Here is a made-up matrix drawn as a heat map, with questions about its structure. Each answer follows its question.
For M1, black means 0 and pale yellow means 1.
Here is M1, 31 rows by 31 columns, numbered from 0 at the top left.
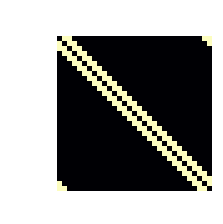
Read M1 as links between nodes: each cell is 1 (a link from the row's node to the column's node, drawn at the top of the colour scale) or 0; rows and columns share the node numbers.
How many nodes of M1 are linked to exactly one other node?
0
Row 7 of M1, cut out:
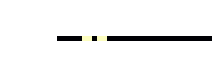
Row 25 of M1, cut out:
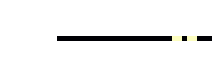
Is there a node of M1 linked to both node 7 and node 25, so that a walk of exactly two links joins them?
no
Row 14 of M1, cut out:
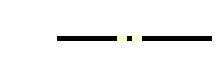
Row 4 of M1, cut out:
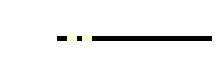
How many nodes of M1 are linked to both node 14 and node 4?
0
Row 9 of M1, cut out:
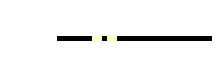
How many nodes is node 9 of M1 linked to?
4
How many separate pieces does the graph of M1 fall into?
1
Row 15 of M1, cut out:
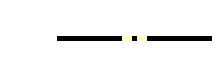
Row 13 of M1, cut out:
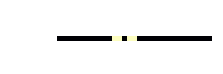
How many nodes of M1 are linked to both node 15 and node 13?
1
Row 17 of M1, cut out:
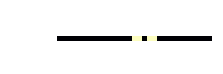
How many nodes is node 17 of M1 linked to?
4
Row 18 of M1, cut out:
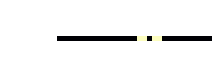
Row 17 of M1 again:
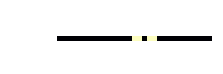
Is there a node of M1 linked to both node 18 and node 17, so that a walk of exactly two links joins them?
yes
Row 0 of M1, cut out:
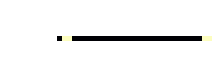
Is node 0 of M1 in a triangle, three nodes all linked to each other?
yes
